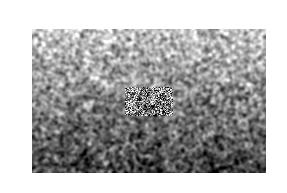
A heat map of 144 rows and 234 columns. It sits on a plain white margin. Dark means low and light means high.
Odd patch: rougher, in the centre. Roughest part: centre. Slope: up to the top. Odd rows or columns: none.
